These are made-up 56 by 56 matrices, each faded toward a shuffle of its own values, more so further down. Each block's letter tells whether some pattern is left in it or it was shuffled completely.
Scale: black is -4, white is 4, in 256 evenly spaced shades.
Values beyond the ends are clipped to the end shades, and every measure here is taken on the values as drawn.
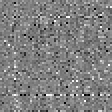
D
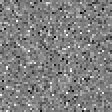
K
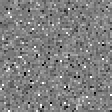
K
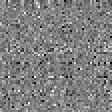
D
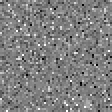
K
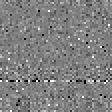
D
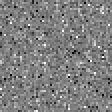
K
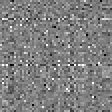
D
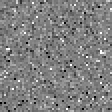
K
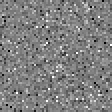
K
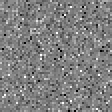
K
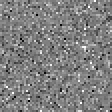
K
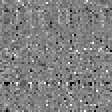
D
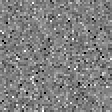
K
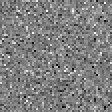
K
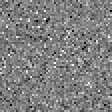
K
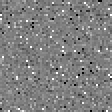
K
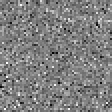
K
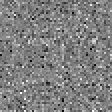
D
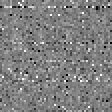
D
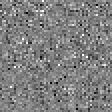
D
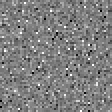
K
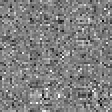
D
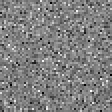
K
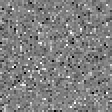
K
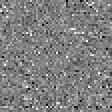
D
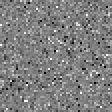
K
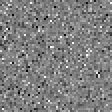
K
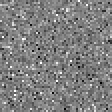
K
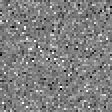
K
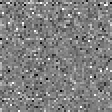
D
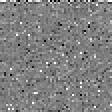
D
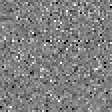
D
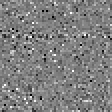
D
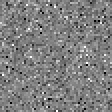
K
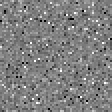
K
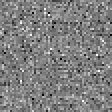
D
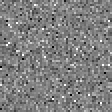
K
